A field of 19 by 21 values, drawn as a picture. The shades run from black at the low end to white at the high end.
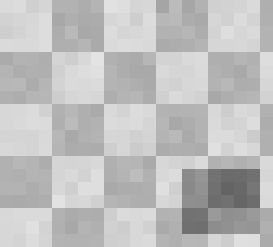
The bottom right is the roughest part. The ninth with the lowest average is the bottom right. An odd patch, lower than its surroundings, sits in the bottom right. The halves do not mirror each other.
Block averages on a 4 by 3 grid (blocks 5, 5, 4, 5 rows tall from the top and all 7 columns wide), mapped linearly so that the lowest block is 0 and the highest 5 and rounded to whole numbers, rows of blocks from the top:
5 5 5 | 5 5 5 | 5 5 3 | 5 5 0
